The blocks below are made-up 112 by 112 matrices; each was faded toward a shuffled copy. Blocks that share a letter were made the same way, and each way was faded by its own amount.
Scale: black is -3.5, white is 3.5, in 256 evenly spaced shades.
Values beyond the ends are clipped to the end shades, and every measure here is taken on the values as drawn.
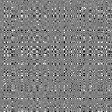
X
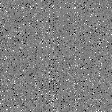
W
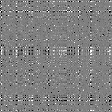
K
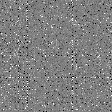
W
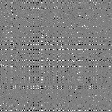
K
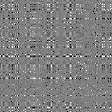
K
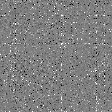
W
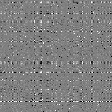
K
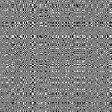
X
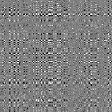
X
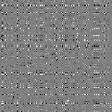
K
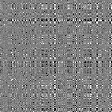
X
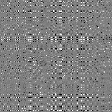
K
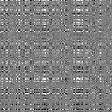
X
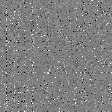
W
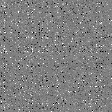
W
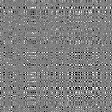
X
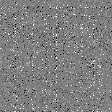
W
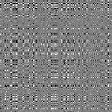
X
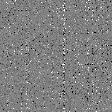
W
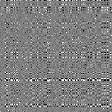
X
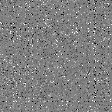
W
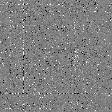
W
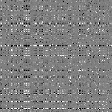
K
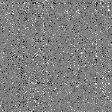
W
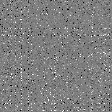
W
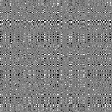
X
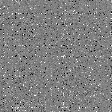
W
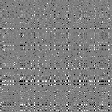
K
